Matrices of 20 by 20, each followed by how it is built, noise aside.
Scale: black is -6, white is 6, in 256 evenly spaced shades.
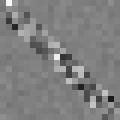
banded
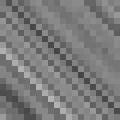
Toeplitz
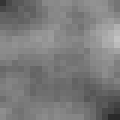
smooth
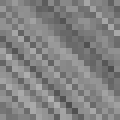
Toeplitz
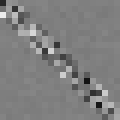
banded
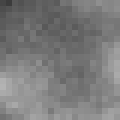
smooth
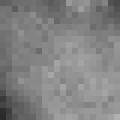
smooth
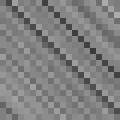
Toeplitz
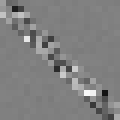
banded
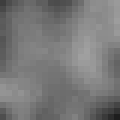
smooth
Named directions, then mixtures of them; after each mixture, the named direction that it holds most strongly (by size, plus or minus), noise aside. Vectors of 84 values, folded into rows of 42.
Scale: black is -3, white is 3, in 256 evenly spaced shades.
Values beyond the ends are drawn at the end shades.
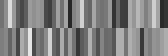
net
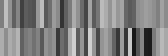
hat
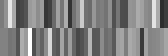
net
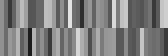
net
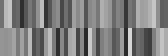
hat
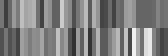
hat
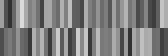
net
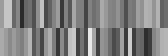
hat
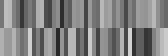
hat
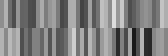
hat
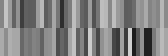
hat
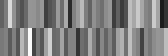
net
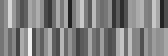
net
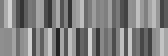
net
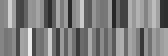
net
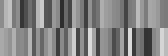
hat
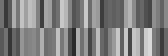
hat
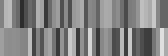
hat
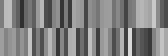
hat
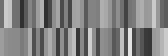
hat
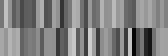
hat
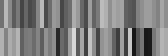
hat
